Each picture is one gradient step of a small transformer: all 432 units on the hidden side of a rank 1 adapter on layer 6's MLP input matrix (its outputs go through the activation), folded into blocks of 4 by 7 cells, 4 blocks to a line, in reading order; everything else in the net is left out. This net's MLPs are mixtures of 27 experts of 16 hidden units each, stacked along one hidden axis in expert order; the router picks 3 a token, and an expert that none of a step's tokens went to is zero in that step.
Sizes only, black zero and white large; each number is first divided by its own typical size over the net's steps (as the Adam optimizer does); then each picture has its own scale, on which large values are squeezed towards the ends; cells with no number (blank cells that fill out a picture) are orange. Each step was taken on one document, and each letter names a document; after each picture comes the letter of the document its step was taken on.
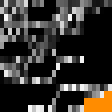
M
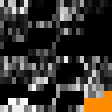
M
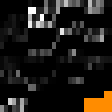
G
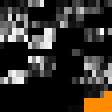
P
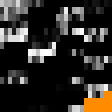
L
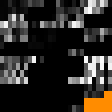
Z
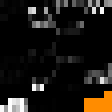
G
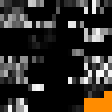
Z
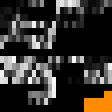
P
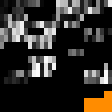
P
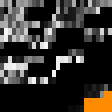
P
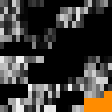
M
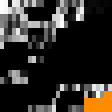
M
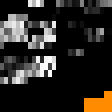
P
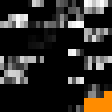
Z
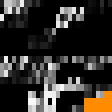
M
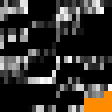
M
